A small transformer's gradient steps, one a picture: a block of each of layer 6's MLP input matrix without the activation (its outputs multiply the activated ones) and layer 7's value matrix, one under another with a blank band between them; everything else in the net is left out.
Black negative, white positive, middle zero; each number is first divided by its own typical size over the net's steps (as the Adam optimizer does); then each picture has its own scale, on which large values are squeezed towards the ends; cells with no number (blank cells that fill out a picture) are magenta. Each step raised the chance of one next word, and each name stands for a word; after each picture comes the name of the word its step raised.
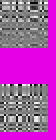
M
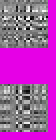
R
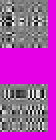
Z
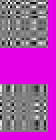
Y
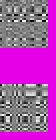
M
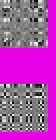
M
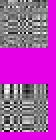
R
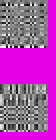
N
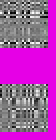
Z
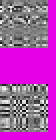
Y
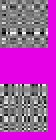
M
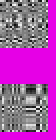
N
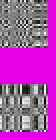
N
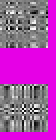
Y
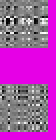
R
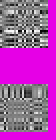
Z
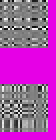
Y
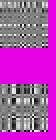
N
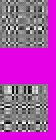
R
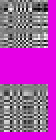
M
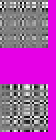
M
